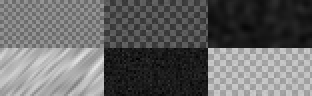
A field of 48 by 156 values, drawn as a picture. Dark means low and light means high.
It is made of 2 by 3 panels. Panel 1,1: middling, checkered. Panel 1,2: low, checkered. Panel 1,3: very low, blotchy, faint in contrast. Panel 2,1: high, slanting up to the right. Panel 2,2: very low, fine-grained, faint in contrast. Panel 2,3: high, checkered.
